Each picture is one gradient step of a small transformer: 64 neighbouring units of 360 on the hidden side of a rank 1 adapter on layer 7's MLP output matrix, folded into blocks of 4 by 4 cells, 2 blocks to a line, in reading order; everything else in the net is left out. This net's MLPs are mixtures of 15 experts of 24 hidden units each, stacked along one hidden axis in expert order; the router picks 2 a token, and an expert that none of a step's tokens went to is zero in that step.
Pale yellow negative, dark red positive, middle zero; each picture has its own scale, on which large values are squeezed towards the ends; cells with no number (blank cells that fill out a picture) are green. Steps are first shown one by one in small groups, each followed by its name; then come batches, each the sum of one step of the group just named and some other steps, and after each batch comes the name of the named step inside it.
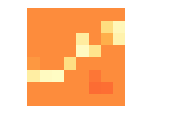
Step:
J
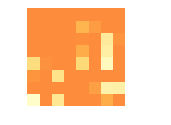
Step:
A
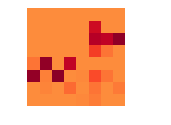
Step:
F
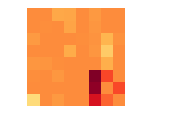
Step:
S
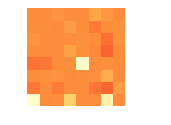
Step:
A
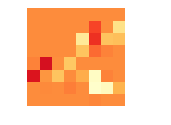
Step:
F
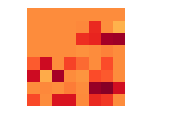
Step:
F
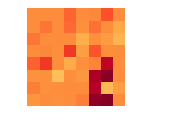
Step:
A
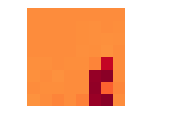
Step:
A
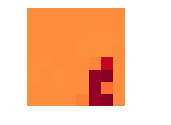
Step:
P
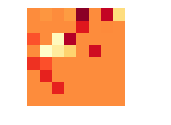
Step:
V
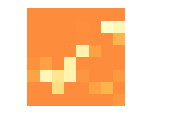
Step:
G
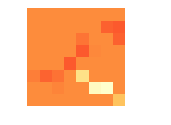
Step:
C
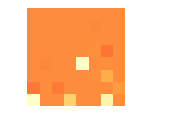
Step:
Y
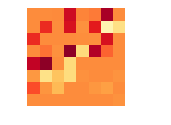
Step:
G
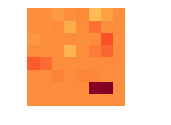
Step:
V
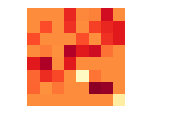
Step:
C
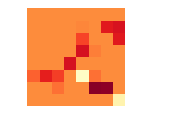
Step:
C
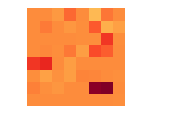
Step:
G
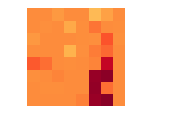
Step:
P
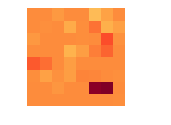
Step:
G
